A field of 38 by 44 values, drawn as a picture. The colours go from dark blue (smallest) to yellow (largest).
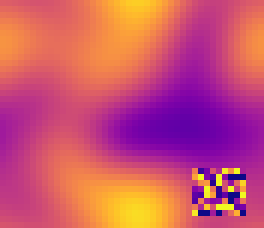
Average level on the scale: 50%. Histogram: bell-shaped. Roughest part: bottom right. Odd patch: rougher, in the bottom right.
